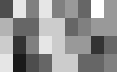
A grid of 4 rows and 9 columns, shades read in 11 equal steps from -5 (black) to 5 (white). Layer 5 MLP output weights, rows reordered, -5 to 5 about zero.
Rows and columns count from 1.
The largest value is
5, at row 1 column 8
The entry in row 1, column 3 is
0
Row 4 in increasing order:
-4 -2 -1 -1 -1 0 3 3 4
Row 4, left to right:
4 -4 -2 -1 3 3 -1 -1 0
